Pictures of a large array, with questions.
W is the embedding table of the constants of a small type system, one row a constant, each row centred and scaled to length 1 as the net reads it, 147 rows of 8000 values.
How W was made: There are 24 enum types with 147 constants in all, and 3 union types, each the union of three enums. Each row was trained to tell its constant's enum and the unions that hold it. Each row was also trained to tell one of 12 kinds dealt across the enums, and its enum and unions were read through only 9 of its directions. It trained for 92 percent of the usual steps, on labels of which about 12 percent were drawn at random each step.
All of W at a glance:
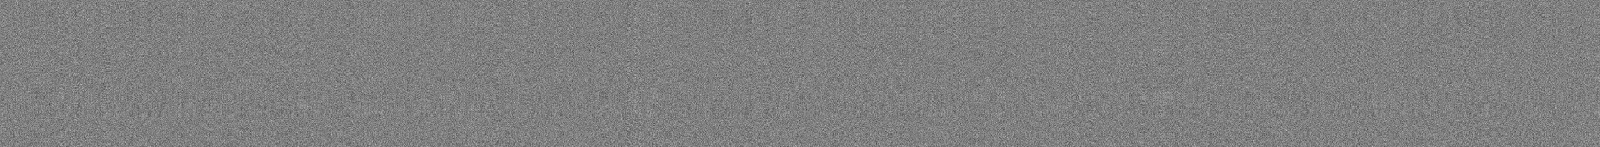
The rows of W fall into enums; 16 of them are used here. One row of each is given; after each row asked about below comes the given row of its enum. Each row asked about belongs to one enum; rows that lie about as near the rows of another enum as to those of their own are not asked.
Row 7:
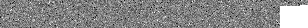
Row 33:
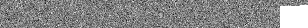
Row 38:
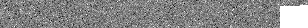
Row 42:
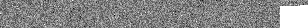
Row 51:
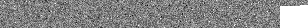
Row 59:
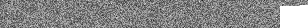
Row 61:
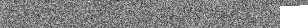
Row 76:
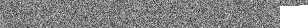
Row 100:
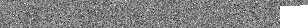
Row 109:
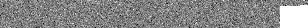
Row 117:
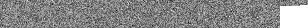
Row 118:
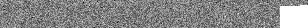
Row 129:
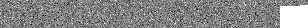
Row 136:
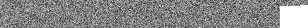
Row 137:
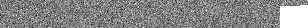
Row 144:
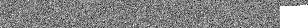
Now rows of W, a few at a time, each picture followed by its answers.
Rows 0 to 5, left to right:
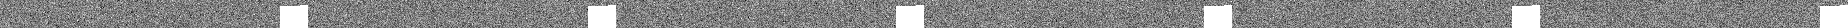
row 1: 7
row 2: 61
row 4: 61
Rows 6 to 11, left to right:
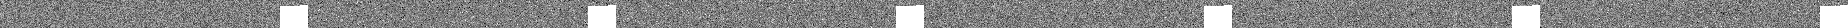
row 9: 33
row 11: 136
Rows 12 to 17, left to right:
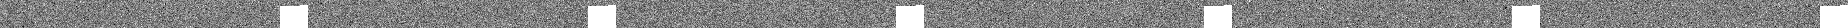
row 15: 137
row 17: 7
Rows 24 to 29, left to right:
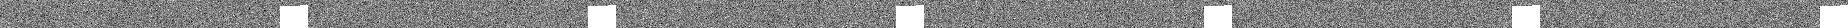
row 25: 144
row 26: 144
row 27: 100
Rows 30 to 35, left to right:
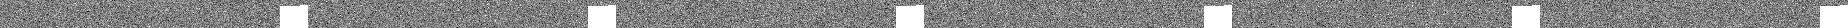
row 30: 118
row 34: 42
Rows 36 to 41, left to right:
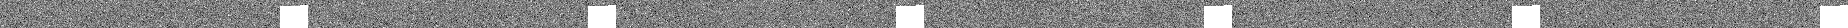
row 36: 136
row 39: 61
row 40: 7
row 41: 76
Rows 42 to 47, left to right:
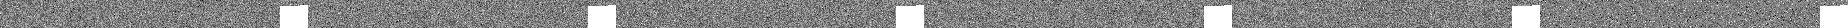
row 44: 42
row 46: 117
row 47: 7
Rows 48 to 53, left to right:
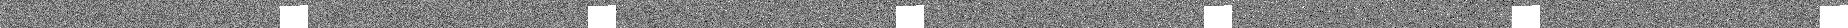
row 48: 61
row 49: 100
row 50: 109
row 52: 118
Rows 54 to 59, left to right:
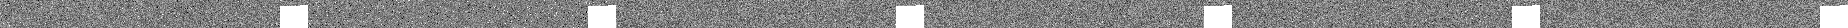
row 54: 129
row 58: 42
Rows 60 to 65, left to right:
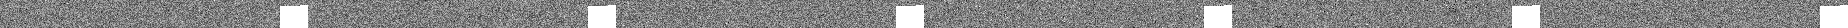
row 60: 117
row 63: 100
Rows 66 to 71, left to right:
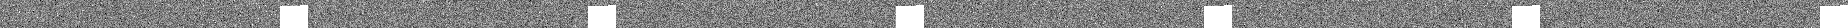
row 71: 100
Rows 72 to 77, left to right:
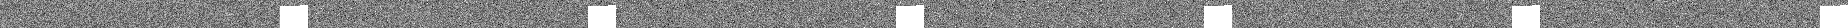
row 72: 118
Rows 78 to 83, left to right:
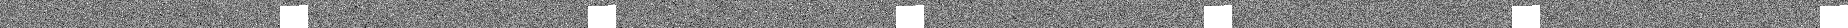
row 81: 51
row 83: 33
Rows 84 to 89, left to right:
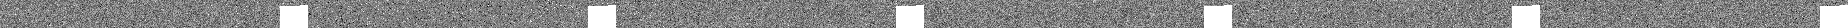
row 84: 137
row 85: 109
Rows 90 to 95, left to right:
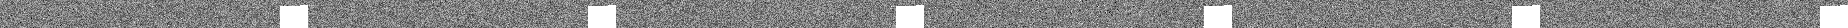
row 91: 61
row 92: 137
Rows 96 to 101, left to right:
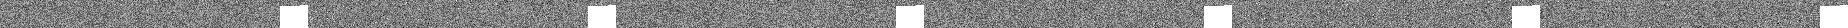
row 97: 137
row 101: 144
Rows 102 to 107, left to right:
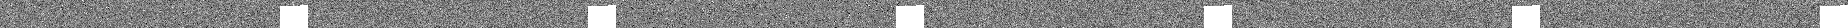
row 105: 136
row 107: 136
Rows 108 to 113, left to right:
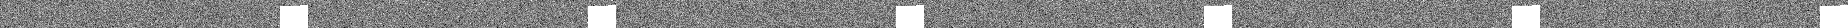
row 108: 117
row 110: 136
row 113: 144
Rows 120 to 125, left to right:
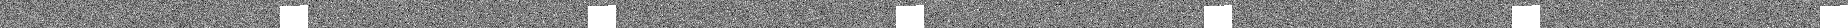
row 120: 33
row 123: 59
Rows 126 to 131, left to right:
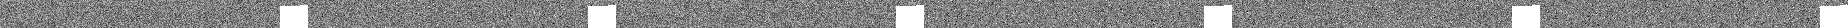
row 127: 42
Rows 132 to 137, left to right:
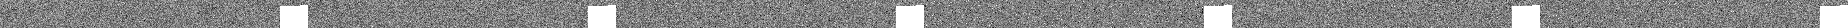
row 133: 118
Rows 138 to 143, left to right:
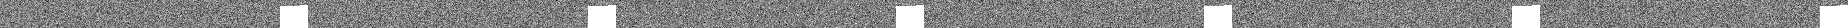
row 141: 59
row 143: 118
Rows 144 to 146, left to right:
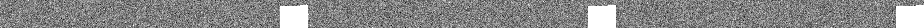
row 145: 38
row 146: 7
